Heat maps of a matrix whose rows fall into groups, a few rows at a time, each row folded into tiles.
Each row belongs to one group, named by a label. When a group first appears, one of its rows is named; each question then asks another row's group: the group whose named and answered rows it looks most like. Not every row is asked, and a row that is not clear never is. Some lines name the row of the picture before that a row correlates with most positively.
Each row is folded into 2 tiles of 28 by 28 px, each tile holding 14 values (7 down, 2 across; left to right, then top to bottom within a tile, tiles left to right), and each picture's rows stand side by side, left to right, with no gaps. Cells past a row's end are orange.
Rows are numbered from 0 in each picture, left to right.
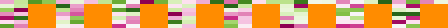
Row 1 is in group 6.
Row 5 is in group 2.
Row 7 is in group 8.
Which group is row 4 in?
6
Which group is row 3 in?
6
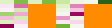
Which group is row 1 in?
6
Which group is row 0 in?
2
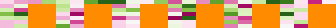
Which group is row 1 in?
6
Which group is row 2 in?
2
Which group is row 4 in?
2
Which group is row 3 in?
6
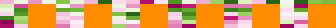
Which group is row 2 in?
8
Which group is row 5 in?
2
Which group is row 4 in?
2
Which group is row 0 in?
8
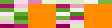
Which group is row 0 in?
8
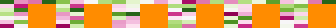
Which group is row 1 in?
2
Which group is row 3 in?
6
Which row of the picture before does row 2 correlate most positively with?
1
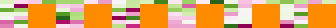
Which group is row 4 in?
6
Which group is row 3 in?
2
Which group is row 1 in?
8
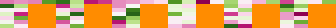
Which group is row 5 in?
6
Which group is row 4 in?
6
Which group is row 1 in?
8
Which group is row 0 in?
6
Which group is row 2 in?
8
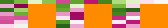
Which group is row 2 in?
2
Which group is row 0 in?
2
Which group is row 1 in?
6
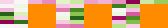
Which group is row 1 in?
8
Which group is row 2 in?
6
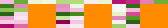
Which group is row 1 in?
8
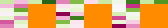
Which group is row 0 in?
2
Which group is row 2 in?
2
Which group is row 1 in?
6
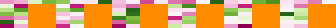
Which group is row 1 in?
2
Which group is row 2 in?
8
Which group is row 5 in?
8
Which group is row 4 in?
2
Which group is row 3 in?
6
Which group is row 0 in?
2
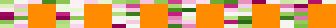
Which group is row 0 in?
6
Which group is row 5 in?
8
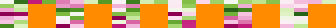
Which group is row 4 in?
2
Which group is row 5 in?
8
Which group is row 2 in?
2
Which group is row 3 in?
6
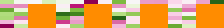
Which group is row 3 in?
6
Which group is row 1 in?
8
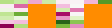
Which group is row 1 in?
6
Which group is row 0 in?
8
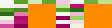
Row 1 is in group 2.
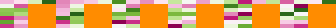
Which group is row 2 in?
8
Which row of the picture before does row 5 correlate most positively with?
0
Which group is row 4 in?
6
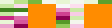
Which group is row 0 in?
2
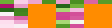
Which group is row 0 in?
2
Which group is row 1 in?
6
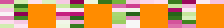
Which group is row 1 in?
6
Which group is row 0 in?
6
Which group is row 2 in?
8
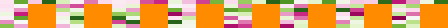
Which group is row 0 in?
6
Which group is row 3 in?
6
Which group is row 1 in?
8
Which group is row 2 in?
8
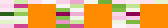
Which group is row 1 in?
6
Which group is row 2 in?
6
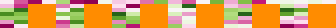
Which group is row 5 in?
2
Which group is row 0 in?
8
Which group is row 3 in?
6
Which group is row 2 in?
8
